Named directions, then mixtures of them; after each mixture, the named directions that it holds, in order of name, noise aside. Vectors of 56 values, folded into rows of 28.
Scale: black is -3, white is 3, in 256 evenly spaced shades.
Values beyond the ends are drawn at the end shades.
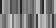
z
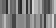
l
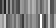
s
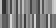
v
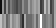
s, z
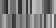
l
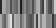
z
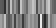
s, z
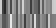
v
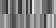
l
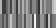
v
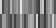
z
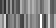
s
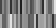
v, z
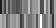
s, z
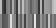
v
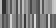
v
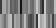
z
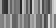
l, v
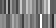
l, s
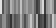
z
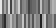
s, v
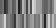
l, s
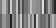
v, z
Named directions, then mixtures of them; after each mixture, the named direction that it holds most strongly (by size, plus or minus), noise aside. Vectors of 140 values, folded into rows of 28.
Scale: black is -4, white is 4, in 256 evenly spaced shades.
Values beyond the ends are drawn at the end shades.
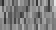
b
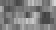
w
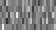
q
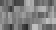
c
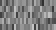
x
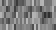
x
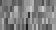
c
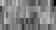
w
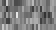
w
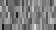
q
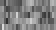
w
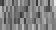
b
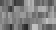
c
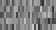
x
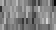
w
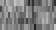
w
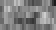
w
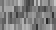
c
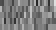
b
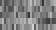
x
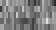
w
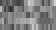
w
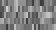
x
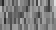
b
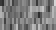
b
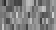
q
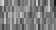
b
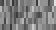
b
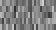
x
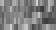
c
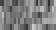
c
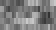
w
